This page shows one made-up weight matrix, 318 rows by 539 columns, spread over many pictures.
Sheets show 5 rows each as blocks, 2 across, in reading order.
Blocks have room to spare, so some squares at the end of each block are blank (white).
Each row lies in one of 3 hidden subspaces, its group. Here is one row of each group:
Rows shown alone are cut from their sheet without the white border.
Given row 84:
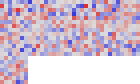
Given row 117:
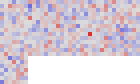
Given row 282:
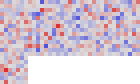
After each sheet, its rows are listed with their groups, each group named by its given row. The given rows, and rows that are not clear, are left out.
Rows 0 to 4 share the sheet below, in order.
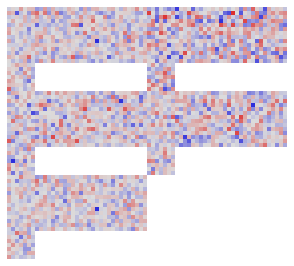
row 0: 117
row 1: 84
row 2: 282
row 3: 84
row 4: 117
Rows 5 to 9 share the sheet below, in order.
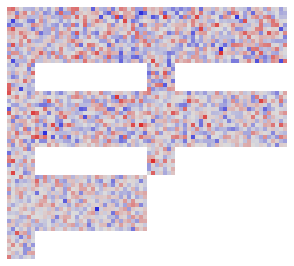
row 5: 282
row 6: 84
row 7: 282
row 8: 282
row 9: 117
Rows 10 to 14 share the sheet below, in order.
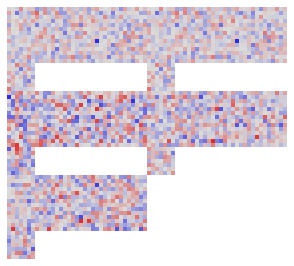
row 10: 117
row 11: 117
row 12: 84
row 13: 117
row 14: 84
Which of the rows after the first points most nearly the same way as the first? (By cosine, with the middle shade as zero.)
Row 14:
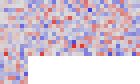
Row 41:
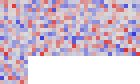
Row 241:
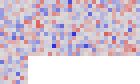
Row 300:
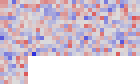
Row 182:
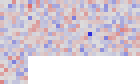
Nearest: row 41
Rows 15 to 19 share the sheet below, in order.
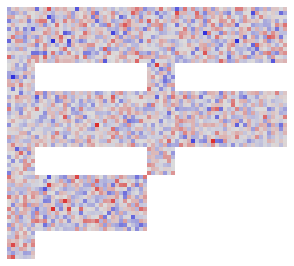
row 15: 282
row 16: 117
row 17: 117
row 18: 117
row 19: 282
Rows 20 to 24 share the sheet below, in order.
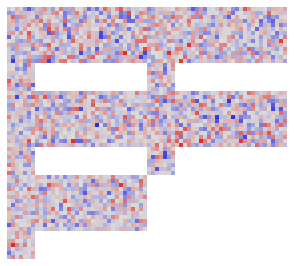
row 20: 84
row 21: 84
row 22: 117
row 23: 84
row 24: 282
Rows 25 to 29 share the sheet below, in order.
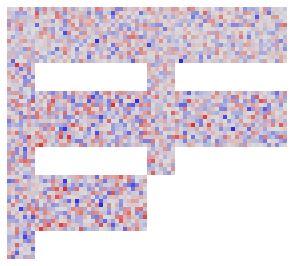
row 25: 117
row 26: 84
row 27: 84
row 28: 282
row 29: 84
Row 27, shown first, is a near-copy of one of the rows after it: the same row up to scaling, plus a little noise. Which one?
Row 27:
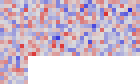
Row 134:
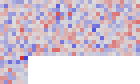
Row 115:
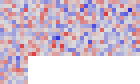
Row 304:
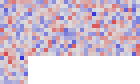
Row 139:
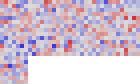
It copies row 115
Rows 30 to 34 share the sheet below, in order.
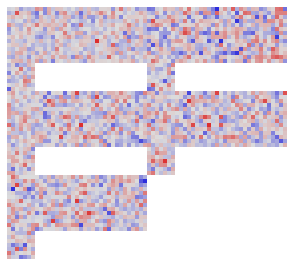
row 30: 117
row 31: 282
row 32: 282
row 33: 282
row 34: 282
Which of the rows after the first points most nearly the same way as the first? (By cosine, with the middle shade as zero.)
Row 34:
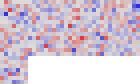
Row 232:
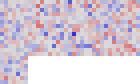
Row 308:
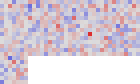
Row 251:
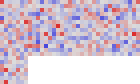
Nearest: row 308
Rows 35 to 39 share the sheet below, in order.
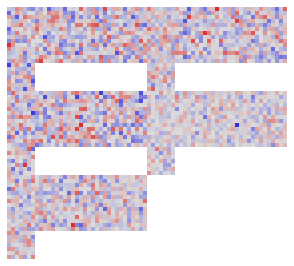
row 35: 84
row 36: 282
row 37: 282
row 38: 117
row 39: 117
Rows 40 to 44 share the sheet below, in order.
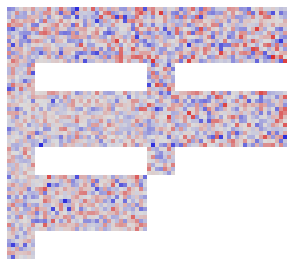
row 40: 282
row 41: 84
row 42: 84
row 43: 84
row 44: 282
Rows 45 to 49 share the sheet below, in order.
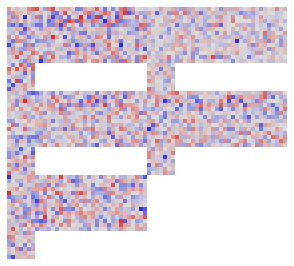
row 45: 84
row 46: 117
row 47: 84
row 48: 84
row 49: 282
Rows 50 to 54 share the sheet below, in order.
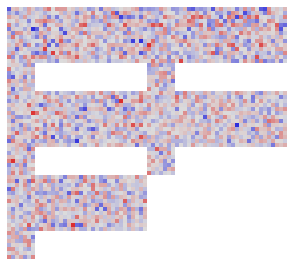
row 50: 282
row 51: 84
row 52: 282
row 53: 117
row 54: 117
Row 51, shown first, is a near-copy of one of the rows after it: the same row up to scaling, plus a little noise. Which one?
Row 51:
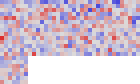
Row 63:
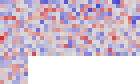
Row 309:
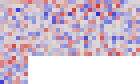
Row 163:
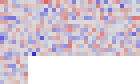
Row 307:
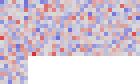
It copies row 63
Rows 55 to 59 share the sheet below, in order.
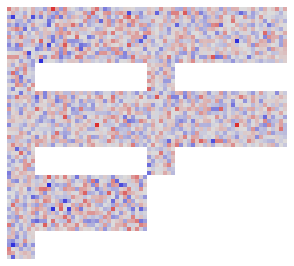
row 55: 84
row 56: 117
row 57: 117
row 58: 117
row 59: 282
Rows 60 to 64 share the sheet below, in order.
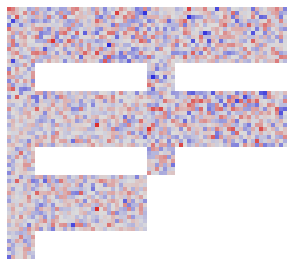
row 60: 282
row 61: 282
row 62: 117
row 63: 84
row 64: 117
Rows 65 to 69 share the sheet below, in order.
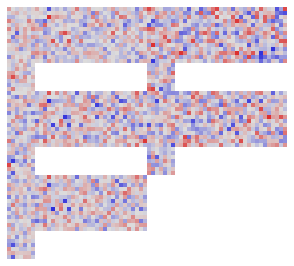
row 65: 282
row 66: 282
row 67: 282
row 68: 84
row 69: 282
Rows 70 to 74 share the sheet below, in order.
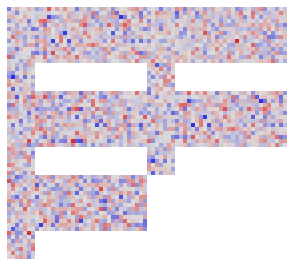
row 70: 282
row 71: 117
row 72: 117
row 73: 282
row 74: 84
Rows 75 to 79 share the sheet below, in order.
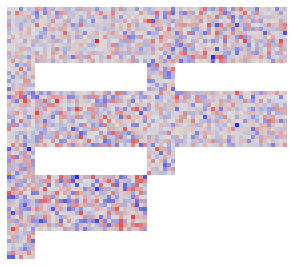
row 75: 117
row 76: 117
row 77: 84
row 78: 117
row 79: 282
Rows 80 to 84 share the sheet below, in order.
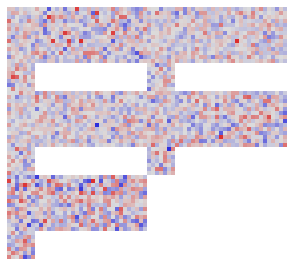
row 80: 282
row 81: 117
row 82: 117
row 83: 84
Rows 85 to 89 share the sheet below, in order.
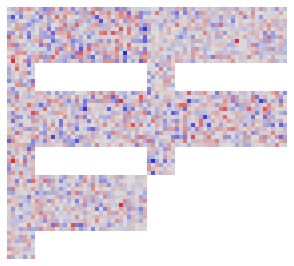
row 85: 84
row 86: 117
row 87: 282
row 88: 282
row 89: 117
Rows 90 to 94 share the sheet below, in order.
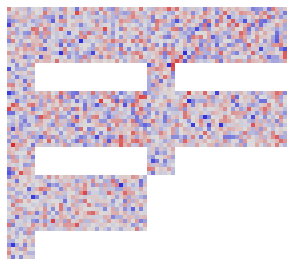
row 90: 282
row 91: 84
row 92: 282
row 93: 282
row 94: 282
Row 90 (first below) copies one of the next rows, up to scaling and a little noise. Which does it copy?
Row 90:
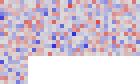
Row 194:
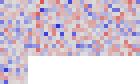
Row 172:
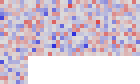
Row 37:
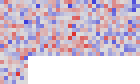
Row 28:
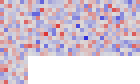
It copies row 172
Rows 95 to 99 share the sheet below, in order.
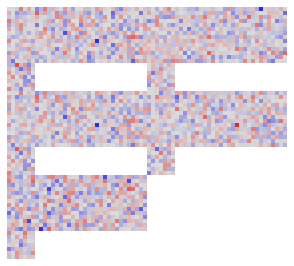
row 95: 117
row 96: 84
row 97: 117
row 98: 117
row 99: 84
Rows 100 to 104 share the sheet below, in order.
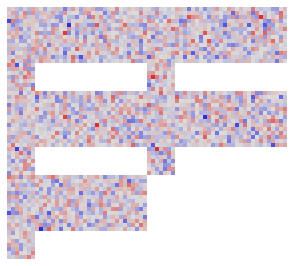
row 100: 117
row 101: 282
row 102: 117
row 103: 117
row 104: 84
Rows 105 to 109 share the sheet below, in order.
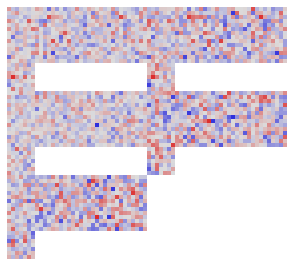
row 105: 282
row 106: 282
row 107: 117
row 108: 84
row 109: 84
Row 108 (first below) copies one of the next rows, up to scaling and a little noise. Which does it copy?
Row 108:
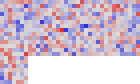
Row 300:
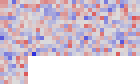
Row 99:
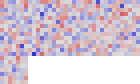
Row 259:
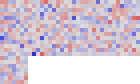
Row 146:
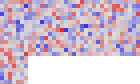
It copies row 146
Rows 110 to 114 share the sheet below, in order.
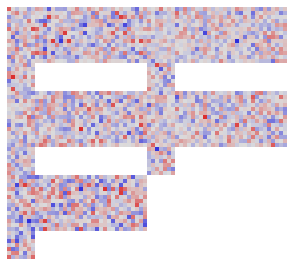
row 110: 282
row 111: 117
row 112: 84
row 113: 117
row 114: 84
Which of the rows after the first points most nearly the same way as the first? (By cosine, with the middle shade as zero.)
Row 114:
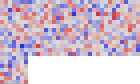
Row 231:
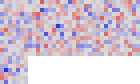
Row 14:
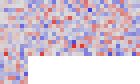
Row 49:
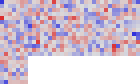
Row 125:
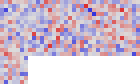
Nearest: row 14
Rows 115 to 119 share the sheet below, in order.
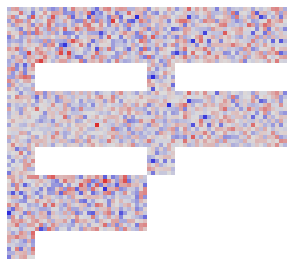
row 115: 84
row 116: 282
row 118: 282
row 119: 84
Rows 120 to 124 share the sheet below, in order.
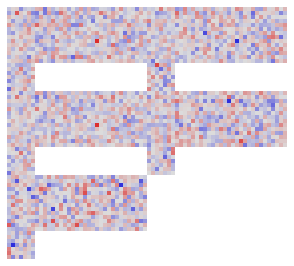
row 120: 117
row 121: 117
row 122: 117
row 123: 84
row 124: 282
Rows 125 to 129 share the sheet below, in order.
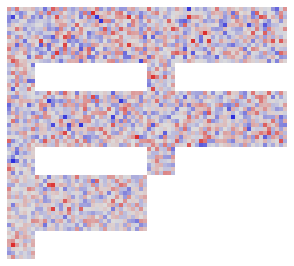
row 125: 84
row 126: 282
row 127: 282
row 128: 84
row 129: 282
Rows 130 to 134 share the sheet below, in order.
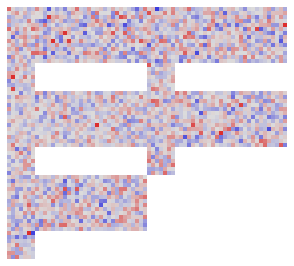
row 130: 282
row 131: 84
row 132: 117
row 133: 84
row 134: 84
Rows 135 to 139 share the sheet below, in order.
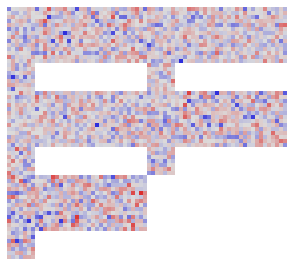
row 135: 282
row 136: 84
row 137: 117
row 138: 282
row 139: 84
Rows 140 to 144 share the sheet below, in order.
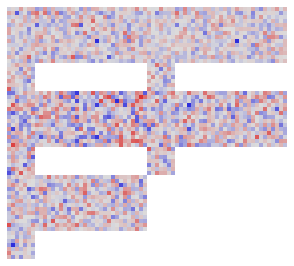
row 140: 117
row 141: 117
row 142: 282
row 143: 84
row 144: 282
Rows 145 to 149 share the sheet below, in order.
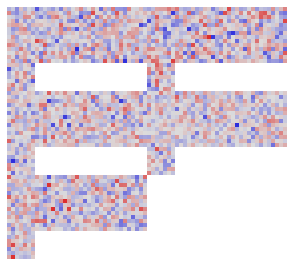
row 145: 84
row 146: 84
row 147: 282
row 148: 117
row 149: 282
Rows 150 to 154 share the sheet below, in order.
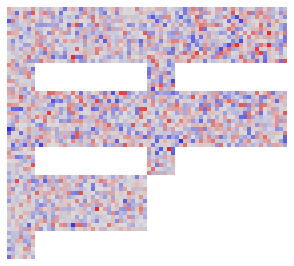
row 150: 117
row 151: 84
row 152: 84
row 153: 84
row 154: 117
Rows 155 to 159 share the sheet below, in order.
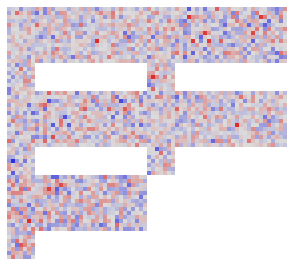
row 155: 117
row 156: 282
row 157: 282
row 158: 117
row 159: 84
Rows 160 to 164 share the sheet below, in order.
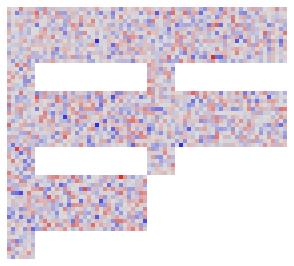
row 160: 117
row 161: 117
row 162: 117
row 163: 84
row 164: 84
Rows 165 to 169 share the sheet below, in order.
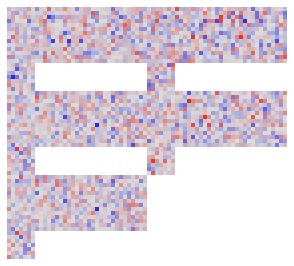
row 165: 282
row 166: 84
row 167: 117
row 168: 282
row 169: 117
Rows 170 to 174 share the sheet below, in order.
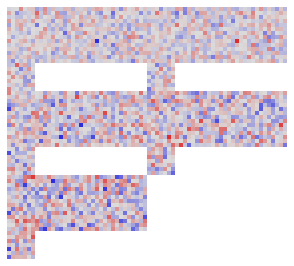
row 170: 117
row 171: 117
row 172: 282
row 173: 84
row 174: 84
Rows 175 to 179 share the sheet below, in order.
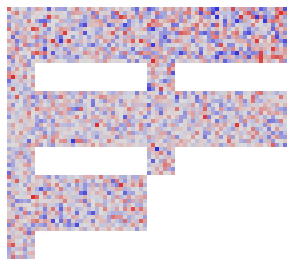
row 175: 282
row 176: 282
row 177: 117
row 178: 117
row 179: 282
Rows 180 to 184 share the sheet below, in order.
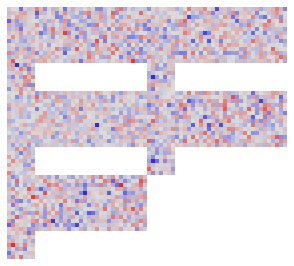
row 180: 117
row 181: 282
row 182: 117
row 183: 282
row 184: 282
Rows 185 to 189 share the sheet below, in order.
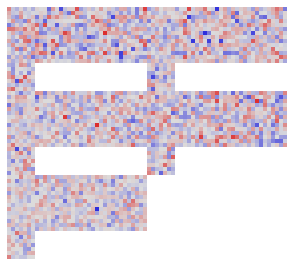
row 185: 282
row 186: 282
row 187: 117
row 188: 282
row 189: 117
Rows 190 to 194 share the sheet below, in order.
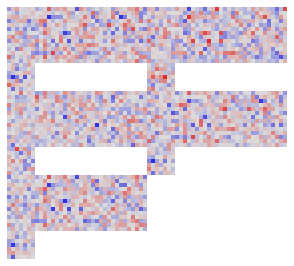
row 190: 282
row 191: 282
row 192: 117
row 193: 282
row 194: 282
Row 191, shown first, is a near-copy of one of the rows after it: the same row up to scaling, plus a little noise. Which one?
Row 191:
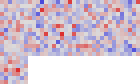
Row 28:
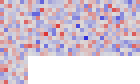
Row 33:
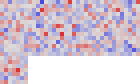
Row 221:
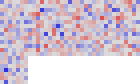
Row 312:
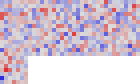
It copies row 33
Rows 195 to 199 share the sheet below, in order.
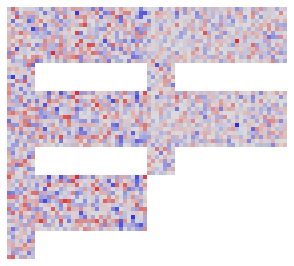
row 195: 282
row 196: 117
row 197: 282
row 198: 117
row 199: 282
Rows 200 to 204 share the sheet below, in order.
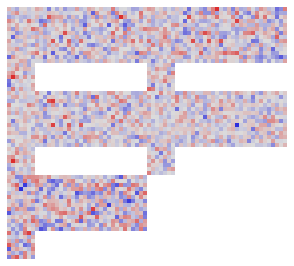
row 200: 282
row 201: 282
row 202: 282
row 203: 117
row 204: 84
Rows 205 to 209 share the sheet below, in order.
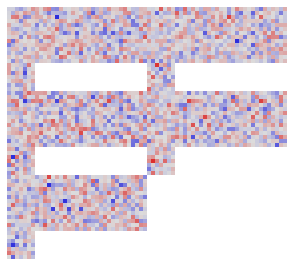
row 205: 84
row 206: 117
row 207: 84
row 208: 282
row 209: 282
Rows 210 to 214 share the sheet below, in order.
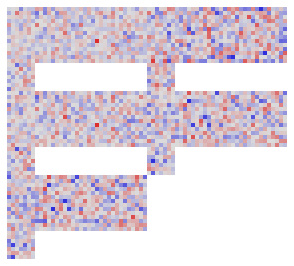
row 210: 117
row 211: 84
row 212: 117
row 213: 282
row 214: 282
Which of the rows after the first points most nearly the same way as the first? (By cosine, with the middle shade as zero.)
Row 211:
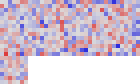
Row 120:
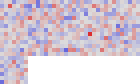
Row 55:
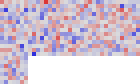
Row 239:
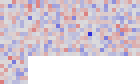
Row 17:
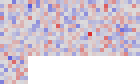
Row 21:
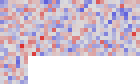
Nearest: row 55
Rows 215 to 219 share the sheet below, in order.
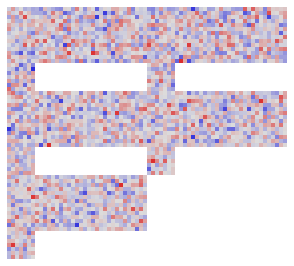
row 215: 84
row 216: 84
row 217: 84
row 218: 282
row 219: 282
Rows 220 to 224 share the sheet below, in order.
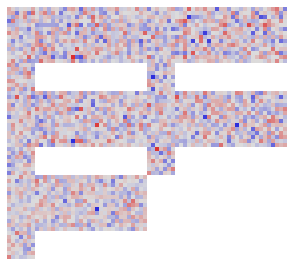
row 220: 117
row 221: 282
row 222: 117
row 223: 117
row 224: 117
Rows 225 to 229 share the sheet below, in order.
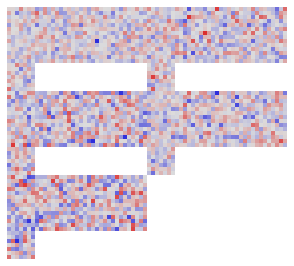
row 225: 117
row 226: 282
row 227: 84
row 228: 282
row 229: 84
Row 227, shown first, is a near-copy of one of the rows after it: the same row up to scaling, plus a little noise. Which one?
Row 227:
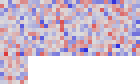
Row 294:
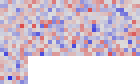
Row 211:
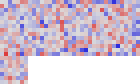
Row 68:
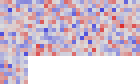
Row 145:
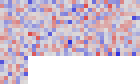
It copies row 211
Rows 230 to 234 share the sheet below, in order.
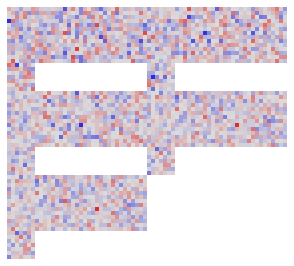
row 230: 117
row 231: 282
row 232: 282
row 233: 117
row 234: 117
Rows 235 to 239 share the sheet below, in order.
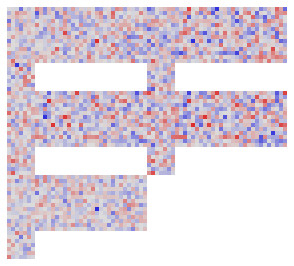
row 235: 117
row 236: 282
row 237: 282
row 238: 282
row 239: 117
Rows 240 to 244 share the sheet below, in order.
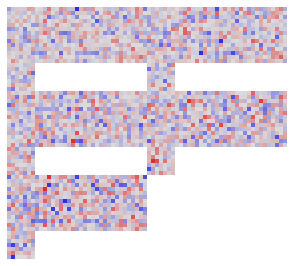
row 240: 282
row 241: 282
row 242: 117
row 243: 282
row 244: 282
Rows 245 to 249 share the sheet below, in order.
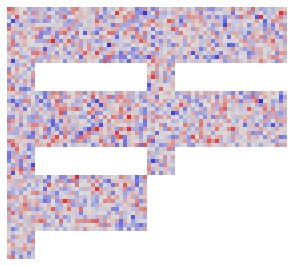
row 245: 282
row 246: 282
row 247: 84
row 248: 282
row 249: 282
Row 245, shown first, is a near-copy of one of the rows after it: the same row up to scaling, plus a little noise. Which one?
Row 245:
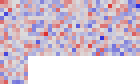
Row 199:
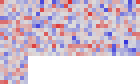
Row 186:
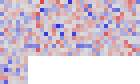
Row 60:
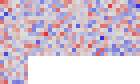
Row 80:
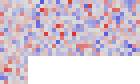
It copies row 60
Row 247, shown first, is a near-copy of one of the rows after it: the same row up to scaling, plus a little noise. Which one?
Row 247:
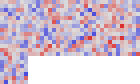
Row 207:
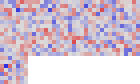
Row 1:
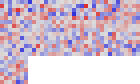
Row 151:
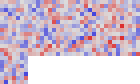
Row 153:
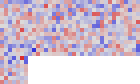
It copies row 151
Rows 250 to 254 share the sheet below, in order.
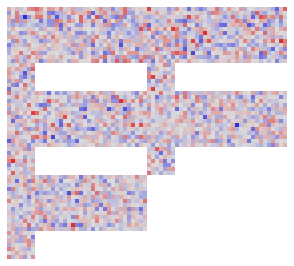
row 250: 84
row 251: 282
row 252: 282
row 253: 117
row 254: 117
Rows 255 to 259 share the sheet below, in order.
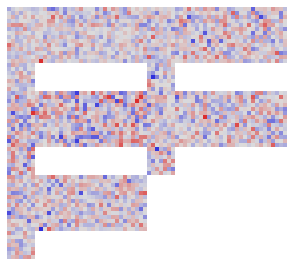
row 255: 84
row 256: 282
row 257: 282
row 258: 117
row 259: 84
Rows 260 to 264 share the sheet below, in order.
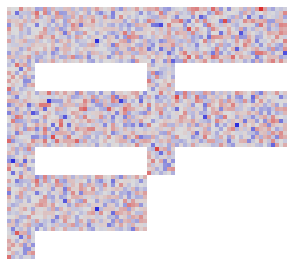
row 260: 117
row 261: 84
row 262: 282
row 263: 117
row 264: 117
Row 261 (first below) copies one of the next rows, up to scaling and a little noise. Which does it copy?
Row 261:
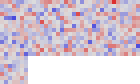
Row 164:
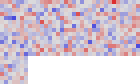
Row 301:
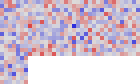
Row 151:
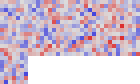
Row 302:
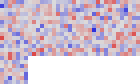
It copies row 164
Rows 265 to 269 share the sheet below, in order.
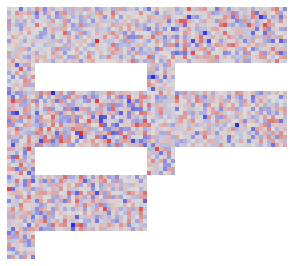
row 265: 117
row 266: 282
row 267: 84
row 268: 117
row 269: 117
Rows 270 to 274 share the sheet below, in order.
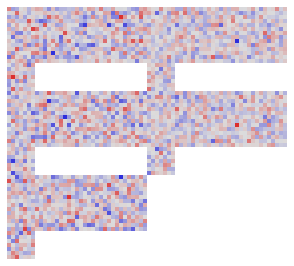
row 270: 282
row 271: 117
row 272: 282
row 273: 117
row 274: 84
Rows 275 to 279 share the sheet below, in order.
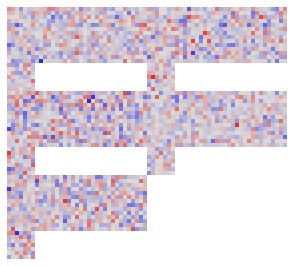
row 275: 84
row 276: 282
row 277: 84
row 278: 117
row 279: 117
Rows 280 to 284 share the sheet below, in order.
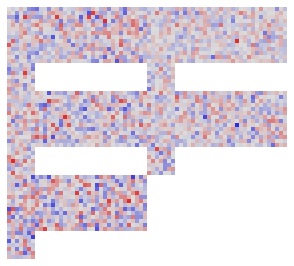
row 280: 84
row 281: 117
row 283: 117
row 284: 84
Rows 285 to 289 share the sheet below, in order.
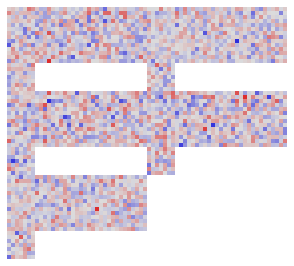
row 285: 84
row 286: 117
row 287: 282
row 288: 84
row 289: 117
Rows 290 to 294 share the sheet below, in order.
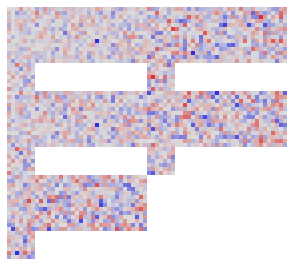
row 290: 117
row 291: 282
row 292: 117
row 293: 282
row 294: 84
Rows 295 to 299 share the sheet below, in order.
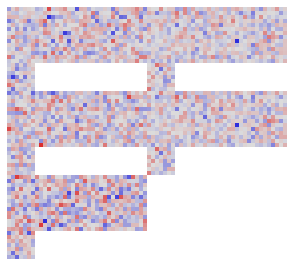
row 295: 282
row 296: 117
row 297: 84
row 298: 117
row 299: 84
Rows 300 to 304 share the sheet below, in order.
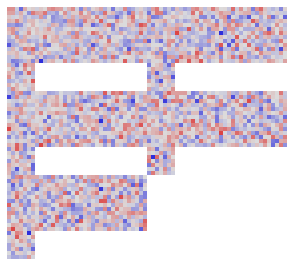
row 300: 84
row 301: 84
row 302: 84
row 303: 84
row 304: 84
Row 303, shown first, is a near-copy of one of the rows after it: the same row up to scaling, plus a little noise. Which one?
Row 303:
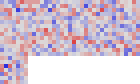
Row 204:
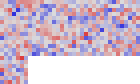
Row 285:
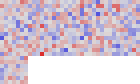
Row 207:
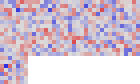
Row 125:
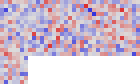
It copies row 207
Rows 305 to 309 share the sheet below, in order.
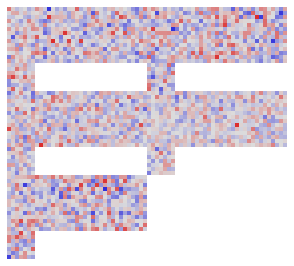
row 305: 282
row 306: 282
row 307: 84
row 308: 117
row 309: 84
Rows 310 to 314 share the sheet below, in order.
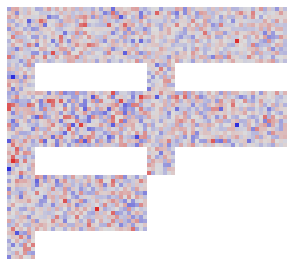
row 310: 282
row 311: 117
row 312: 282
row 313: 117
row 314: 117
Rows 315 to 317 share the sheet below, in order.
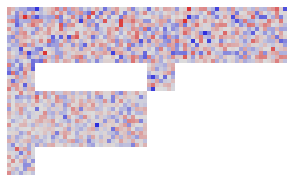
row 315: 84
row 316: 282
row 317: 117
